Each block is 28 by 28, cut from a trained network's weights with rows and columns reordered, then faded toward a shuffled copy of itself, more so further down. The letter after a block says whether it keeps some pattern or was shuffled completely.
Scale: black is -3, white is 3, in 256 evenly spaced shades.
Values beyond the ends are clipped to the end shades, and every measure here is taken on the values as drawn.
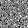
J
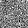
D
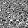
D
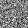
J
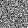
J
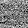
D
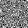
D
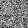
J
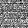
D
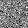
J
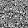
D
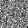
D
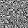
D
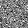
J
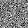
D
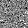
J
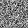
J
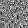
D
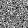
J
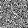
D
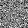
J
